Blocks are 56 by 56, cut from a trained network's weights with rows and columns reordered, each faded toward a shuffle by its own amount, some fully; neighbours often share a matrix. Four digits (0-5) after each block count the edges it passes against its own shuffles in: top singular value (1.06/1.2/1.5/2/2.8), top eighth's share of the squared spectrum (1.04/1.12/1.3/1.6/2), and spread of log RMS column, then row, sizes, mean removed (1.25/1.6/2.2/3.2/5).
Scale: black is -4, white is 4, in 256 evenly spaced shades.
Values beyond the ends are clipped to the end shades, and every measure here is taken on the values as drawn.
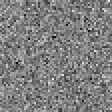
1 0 0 0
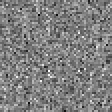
1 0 0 0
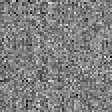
3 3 0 2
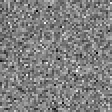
0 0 0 0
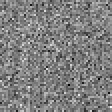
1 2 0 1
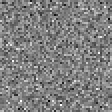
0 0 0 0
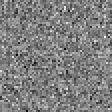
0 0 0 0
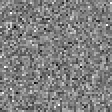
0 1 0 0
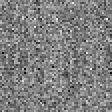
2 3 0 1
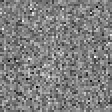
1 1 0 0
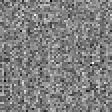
3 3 0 1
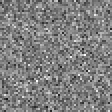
0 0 0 0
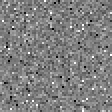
1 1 0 0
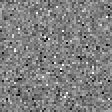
0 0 0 0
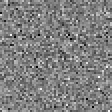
1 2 0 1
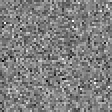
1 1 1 0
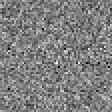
3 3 0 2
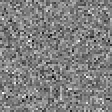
0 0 0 0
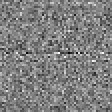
3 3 1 2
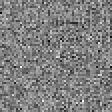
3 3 1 1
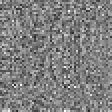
3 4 2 2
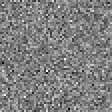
2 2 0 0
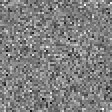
1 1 0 0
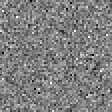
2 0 0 0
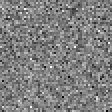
2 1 0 1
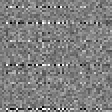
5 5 2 3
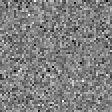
2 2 0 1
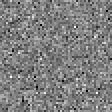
1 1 0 0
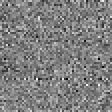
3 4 1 2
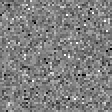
2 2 0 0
